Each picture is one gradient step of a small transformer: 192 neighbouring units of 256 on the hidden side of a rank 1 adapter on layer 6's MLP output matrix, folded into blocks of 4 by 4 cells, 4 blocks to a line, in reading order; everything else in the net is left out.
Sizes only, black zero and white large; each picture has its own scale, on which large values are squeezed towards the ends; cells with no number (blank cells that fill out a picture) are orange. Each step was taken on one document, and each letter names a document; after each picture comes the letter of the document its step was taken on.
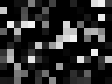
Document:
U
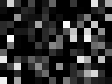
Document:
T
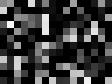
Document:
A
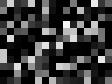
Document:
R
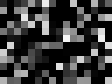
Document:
U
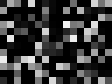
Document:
T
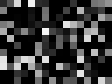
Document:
T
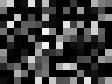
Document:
R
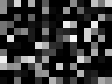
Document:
T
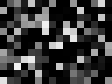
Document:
A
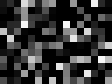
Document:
U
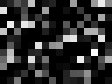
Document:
U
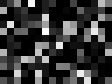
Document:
A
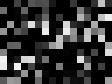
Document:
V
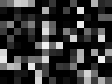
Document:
R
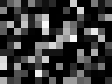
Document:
A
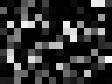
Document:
U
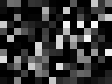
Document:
T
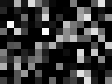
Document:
V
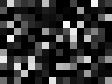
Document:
R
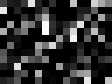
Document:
V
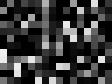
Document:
R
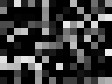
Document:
T
